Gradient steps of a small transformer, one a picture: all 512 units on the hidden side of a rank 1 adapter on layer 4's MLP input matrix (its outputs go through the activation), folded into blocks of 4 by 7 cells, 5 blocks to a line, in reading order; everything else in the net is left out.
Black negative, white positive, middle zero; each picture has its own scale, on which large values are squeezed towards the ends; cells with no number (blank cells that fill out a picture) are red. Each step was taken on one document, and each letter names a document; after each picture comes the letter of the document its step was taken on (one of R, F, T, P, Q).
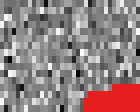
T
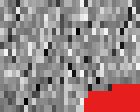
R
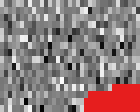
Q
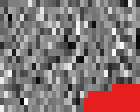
T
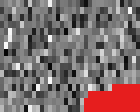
Q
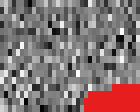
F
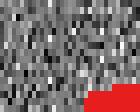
Q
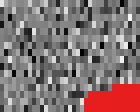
F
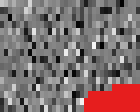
F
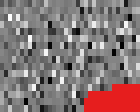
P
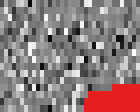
P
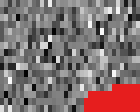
Q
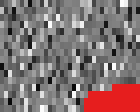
P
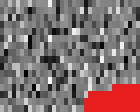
Q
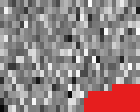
T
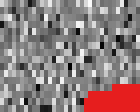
P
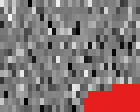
F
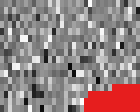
R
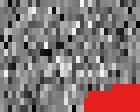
R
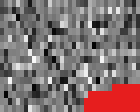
Q
